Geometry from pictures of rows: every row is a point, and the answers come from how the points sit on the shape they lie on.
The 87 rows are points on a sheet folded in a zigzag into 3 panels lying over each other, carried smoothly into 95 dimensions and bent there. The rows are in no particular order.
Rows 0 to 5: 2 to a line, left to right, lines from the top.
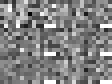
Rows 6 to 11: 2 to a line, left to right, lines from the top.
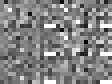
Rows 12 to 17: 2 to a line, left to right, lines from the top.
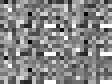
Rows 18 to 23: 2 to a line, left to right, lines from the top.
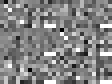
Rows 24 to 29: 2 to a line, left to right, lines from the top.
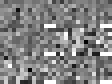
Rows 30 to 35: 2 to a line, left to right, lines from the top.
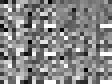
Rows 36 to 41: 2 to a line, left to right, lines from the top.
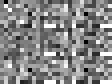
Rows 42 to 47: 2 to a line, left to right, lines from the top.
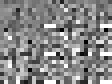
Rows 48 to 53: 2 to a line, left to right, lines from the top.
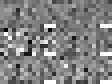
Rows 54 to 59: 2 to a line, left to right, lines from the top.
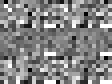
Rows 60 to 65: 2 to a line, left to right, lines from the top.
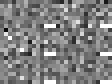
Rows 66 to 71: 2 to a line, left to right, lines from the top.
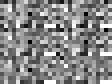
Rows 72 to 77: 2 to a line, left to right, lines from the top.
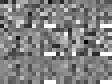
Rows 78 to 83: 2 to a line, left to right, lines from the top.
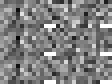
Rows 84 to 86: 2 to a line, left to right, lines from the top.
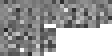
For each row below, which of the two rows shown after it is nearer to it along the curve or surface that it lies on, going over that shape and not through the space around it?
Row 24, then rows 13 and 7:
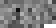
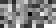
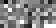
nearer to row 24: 7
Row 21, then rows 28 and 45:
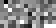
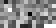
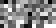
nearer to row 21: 28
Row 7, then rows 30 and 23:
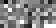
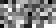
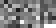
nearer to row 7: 30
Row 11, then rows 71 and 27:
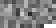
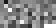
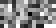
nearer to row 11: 27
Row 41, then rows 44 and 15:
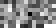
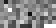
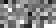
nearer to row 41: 15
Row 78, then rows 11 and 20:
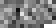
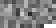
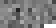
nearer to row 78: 20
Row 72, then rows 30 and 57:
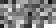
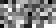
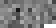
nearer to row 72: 30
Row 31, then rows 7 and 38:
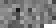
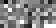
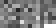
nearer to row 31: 38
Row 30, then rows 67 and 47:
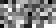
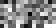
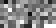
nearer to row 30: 67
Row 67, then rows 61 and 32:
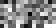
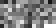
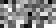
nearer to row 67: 32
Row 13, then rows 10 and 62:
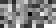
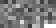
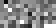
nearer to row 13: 10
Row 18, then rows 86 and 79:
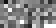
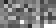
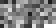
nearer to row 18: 86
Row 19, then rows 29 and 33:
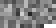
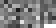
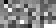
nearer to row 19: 29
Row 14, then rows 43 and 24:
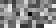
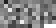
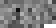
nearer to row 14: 24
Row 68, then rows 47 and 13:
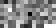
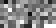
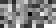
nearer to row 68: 47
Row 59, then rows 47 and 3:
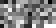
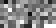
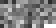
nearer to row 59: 3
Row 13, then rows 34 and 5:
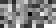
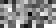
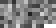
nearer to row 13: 5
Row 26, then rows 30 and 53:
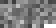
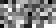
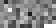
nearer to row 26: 30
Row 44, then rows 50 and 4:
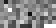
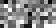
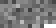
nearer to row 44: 50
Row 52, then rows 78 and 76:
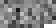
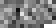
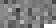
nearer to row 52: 78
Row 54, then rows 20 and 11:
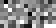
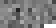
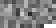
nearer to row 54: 20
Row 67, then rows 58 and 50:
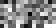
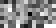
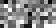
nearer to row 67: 58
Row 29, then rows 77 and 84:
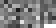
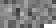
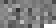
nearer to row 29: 84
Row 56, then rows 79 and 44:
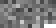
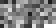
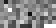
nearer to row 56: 79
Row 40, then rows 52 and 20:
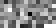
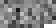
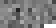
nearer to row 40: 52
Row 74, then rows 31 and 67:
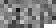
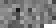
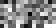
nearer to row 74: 31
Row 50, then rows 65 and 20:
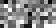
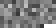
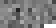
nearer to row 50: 20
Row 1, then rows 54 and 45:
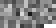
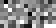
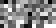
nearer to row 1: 45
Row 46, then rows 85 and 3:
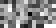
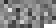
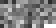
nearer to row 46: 3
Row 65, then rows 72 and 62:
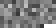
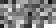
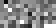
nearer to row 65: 72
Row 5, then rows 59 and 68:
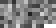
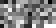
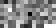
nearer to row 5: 59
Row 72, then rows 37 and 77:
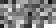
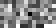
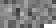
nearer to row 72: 37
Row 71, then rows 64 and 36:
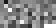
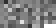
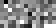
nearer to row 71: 36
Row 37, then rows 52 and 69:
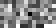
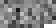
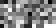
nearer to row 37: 69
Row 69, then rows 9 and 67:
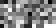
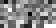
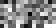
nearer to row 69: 67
